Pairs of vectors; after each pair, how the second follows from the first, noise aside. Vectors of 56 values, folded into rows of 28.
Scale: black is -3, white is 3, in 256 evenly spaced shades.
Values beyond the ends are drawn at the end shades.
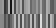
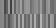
shrunk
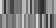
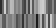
negated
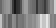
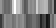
negated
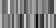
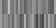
shrunk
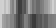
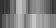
negated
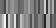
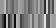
negated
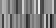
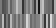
negated
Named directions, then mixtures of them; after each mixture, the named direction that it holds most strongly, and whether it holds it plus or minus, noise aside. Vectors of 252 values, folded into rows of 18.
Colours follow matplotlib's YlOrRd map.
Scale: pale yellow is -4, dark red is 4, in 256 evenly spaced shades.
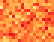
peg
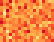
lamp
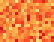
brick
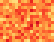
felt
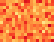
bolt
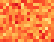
peg, minus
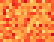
felt, minus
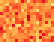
brick, plus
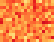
bolt, minus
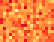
lamp, plus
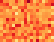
brick, minus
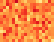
brick, minus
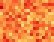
peg, minus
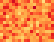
felt, minus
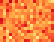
lamp, plus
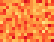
bolt, plus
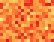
felt, plus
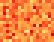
lamp, minus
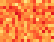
bolt, minus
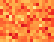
peg, plus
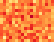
felt, plus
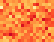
peg, plus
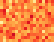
lamp, minus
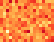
lamp, plus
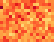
peg, minus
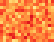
bolt, plus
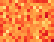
brick, plus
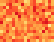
bolt, minus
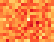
felt, plus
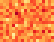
bolt, minus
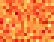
bolt, minus
